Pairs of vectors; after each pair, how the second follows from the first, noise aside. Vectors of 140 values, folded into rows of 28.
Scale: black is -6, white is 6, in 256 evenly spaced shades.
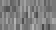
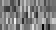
scaled up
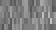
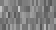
shuffled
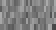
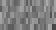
copied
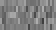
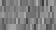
wrapped around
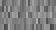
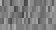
wrapped around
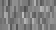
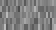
shuffled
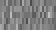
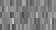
shuffled
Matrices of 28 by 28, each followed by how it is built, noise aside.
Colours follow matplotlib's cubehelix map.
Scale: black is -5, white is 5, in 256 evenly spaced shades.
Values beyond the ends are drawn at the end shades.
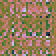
low rank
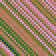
Toeplitz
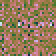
low rank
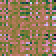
low rank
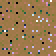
sparse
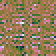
low rank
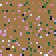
sparse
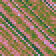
Toeplitz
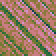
Toeplitz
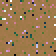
sparse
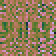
low rank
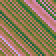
Toeplitz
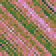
Toeplitz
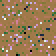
sparse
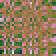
low rank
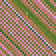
Toeplitz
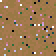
sparse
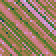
Toeplitz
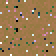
sparse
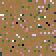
sparse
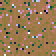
sparse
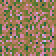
low rank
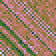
Toeplitz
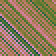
Toeplitz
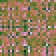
low rank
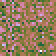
low rank
